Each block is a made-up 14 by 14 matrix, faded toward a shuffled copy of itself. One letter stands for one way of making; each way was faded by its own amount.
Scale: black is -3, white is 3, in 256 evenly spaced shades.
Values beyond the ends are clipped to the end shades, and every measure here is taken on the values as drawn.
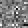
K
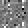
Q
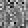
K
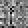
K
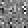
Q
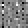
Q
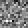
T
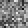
T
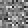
K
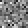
T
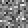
T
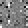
Q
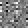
Q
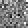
T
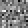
K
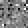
Q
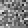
T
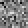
T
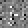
Q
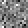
T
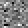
K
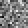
T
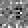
Q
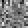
K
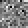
T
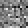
K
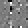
Q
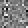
Q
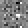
Q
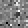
Q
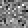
T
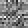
K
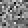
T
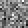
T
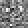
K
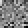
K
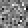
T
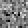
T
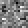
K
